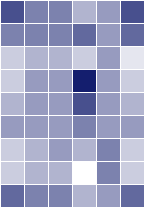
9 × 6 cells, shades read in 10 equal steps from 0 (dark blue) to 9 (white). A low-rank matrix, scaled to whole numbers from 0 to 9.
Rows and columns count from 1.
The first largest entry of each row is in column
4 5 6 1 1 1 1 4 4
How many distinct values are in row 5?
3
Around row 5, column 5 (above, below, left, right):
5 5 2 6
